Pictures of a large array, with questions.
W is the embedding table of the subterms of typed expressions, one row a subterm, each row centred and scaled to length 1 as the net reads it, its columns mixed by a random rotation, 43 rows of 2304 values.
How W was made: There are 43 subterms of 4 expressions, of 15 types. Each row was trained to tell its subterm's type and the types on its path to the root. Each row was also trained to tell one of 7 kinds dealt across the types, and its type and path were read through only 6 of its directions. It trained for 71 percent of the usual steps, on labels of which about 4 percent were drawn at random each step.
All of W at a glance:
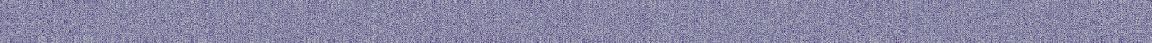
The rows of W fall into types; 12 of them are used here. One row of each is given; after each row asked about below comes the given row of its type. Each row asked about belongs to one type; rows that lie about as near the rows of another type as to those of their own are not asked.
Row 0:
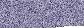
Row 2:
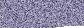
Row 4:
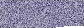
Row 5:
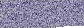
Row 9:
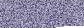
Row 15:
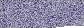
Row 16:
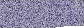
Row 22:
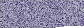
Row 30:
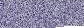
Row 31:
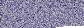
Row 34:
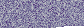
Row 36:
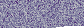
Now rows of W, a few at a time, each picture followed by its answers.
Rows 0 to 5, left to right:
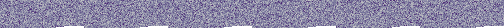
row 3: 5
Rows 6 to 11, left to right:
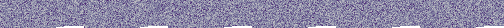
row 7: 31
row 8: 0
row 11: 9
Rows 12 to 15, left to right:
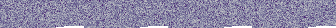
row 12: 2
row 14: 0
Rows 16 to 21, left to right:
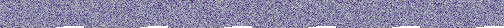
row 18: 15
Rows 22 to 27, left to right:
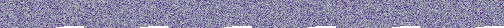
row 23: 9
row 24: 9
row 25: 16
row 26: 0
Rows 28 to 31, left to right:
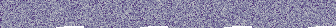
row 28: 31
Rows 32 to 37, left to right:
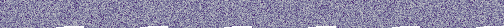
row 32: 2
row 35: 31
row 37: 22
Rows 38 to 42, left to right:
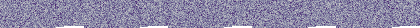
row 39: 22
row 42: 22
